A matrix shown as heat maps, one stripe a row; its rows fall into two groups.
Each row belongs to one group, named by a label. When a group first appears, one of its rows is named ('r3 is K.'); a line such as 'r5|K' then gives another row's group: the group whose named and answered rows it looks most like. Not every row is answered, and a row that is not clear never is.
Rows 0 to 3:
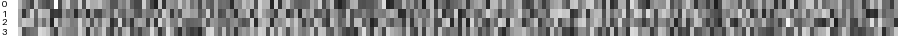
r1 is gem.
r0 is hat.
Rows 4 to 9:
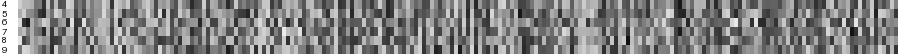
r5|hat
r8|gem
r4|hat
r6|gem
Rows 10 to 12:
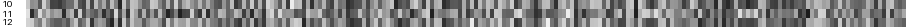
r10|hat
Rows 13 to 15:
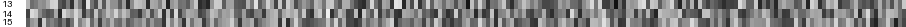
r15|hat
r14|hat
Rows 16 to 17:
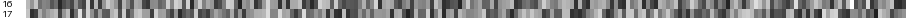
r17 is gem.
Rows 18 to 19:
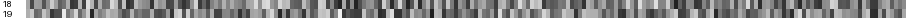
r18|gem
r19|hat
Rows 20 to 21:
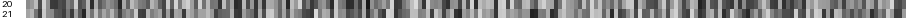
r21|hat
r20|hat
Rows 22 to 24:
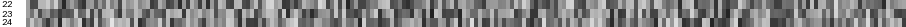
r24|hat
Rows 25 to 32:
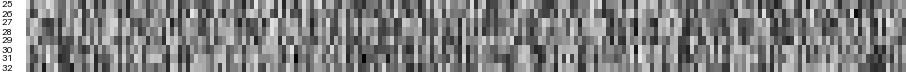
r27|hat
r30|gem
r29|hat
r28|hat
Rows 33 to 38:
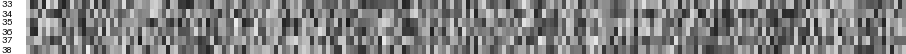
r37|hat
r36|gem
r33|gem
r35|gem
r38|gem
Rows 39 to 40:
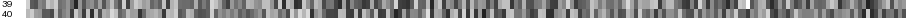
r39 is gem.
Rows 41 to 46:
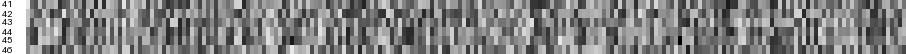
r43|gem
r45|gem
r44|gem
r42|hat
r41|gem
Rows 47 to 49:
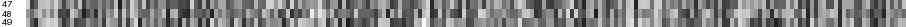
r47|gem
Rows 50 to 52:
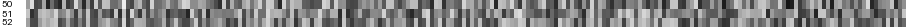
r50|hat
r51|gem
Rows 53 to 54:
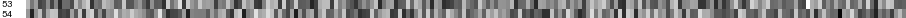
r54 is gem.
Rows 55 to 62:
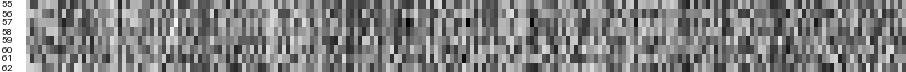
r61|gem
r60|hat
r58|gem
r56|hat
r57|gem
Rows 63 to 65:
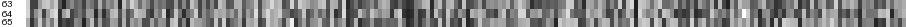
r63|gem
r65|gem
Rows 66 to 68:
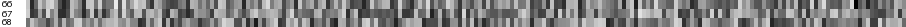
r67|gem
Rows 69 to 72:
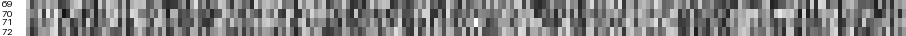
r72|gem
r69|gem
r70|gem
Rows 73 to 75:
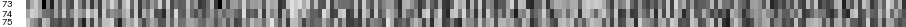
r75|hat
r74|hat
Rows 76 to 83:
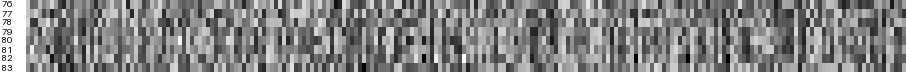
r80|hat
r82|hat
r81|hat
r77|hat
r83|gem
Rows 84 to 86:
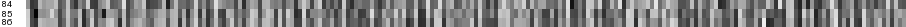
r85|gem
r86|gem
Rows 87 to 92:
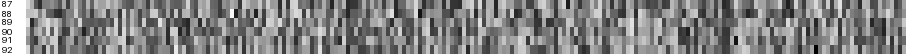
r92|gem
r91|gem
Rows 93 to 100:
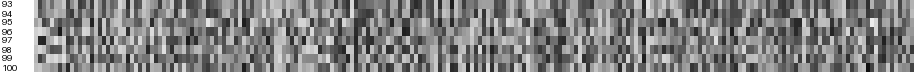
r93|gem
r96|hat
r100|hat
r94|gem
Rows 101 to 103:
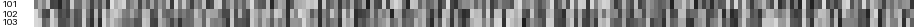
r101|hat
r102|hat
